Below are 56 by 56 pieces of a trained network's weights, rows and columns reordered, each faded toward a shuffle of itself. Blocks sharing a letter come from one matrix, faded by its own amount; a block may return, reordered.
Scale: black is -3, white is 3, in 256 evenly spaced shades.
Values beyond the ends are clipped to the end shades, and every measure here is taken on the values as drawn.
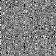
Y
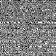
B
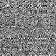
B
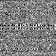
B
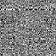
Y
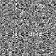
Y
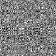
Y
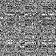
B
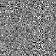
Y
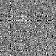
Y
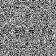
B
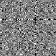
Y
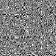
Y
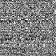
B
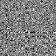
Y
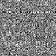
Y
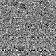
B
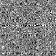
Y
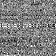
B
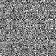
B
